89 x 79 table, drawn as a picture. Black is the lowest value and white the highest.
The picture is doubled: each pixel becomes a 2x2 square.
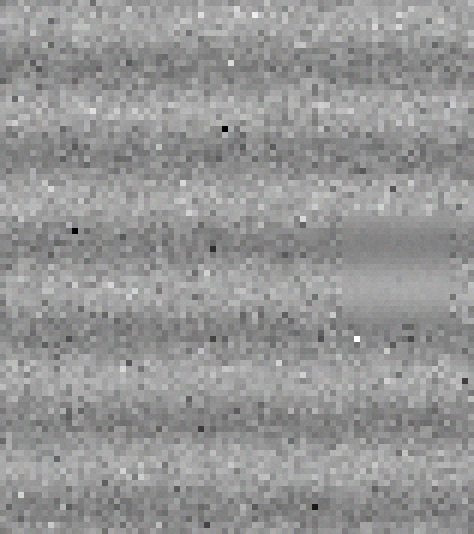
Stripes running across repeat 6 times from top to bottom. An odd patch, calmer than its surroundings, sits in the middle right. There is no overall slope. The middle right is the calmest part.
